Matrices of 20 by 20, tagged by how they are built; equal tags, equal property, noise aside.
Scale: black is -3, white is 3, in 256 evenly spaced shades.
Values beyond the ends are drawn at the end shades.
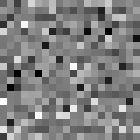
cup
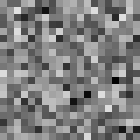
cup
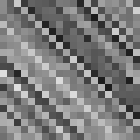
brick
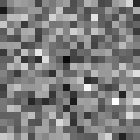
cup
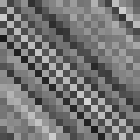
brick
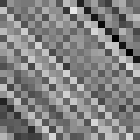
brick
